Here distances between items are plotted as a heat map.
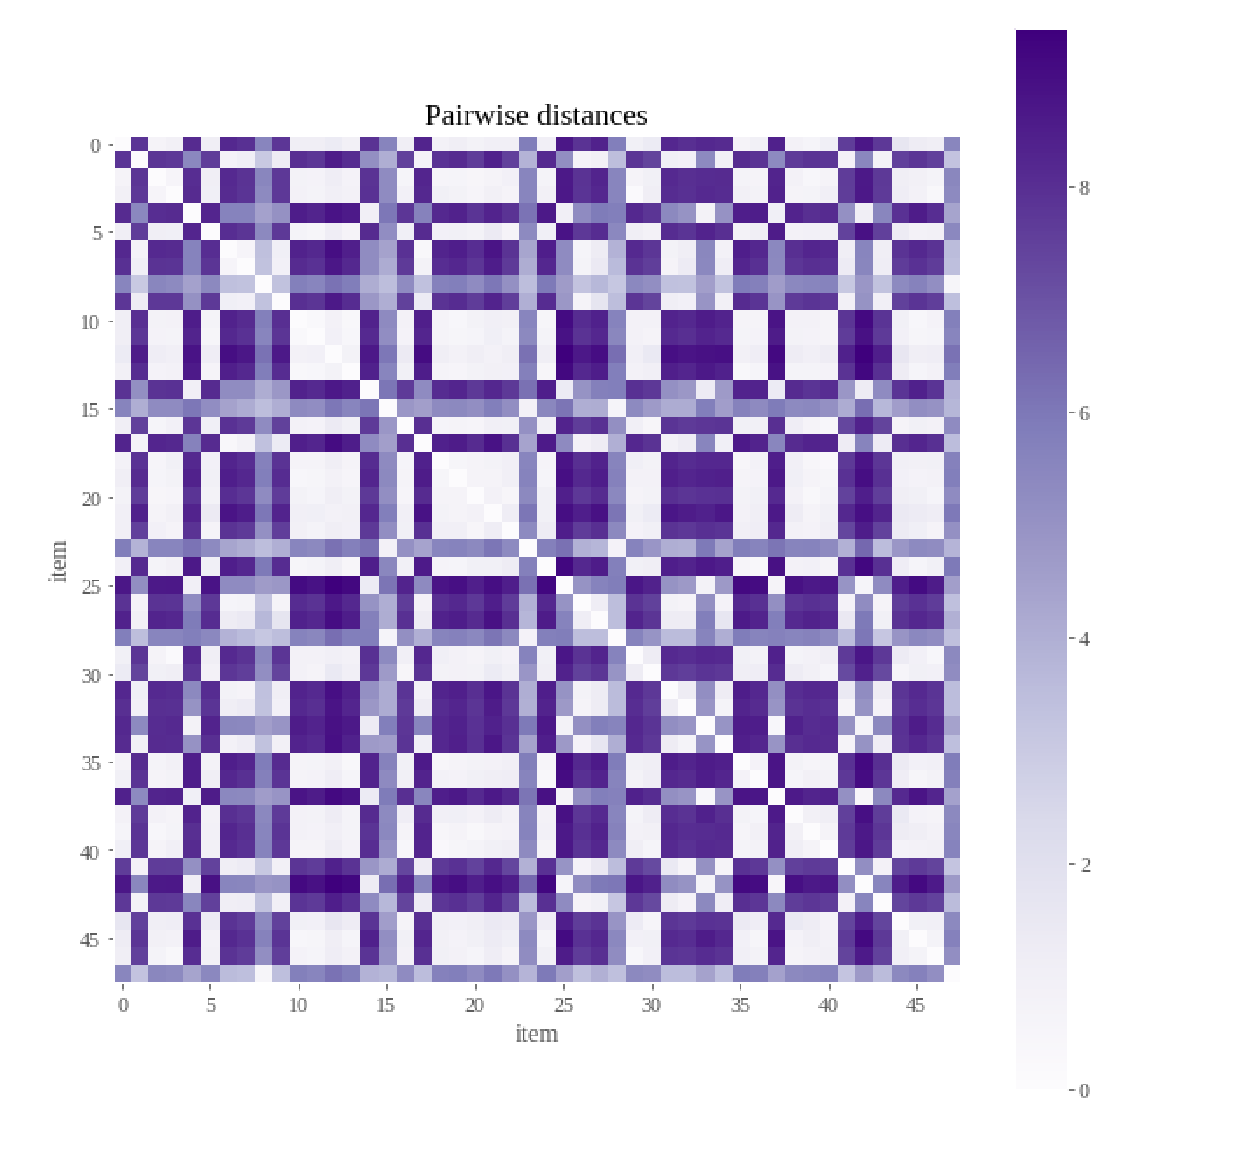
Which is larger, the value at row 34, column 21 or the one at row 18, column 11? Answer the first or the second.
the first
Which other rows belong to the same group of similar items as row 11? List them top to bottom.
0, 2, 3, 5, 10, 12, 13, 16, 18, 19, 20, 21, 22, 24, 29, 30, 35, 36, 38, 39, 40, 44, 45, 46
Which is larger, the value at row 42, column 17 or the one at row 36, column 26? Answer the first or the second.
the second
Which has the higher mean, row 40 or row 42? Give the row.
42
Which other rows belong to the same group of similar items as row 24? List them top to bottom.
0, 2, 3, 5, 10, 11, 12, 13, 16, 18, 19, 20, 21, 22, 29, 30, 35, 36, 38, 39, 40, 44, 45, 46
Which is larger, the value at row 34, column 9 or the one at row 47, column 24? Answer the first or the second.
the second
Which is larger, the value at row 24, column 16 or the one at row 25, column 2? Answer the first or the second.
the second
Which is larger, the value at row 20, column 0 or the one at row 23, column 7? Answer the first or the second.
the second
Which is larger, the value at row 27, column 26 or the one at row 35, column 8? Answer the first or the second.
the second
